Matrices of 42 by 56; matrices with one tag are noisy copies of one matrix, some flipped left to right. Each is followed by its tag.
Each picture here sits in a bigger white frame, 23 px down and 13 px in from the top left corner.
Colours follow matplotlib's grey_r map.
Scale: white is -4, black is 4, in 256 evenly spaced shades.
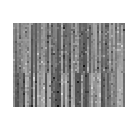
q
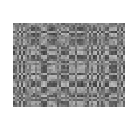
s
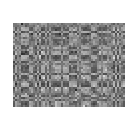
s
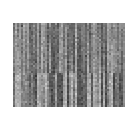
q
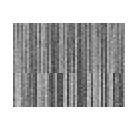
q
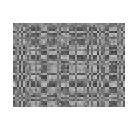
s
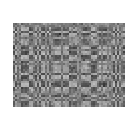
s
